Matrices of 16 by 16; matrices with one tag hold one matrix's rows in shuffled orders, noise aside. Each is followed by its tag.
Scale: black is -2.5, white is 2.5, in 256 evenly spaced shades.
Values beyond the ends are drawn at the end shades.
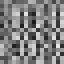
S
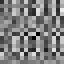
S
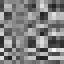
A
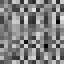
S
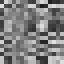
A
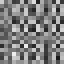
S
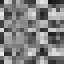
A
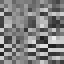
A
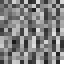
S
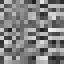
A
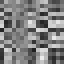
A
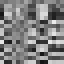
A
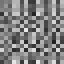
S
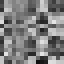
A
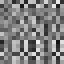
S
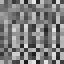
S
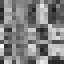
A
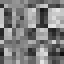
A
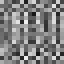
S
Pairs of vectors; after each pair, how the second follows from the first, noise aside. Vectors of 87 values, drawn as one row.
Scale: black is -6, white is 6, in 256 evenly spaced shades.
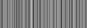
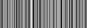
scaled up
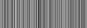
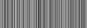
copied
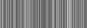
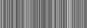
copied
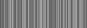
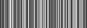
scaled up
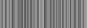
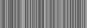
sign-scrambled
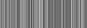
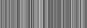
copied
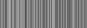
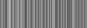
copied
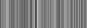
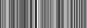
scaled up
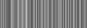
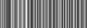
scaled up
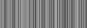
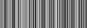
scaled up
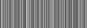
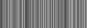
sign-scrambled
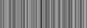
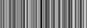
scaled up
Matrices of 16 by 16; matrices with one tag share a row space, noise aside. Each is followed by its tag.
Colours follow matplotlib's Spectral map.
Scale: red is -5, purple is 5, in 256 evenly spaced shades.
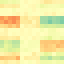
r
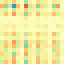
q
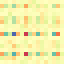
q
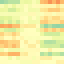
r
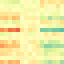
r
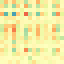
q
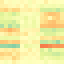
r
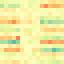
r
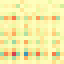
q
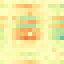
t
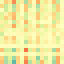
q
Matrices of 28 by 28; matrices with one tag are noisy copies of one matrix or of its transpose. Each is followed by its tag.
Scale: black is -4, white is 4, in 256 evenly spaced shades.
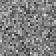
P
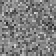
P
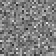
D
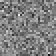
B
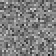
B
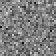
P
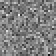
B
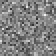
P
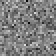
P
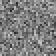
B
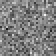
P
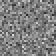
D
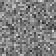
P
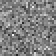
P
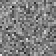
P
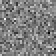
B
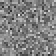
B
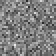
P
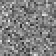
P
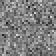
P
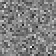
B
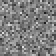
D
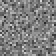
D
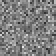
D
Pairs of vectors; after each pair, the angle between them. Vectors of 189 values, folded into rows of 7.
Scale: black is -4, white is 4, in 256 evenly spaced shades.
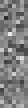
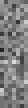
partly opposed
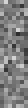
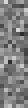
nearly parallel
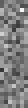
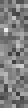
orthogonal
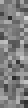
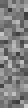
partly opposed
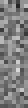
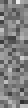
partly opposed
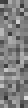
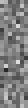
nearly opposite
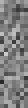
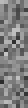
nearly parallel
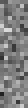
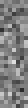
partly opposed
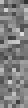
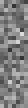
nearly parallel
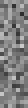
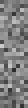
orthogonal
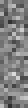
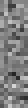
nearly opposite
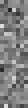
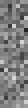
partly aligned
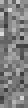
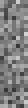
partly aligned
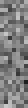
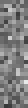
nearly opposite
